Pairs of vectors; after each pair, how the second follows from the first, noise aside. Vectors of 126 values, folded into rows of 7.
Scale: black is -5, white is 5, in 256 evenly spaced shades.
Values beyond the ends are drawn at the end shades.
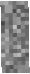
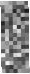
scaled up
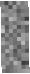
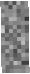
copied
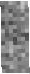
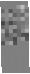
partly zeroed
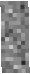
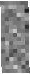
wrapped around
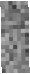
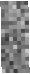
negated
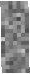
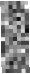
scaled up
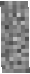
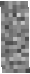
copied
